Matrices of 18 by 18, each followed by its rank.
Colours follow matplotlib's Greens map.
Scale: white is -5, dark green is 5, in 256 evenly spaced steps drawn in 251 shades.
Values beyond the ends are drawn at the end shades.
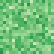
full rank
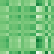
one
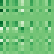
one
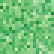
full rank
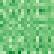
three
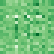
three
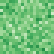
full rank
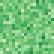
full rank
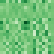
three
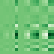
one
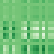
one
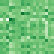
three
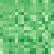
three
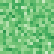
full rank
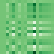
one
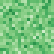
full rank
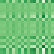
one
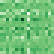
three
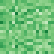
three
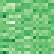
three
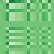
one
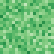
full rank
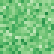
full rank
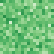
full rank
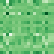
three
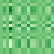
one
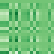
one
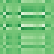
one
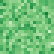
full rank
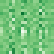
three
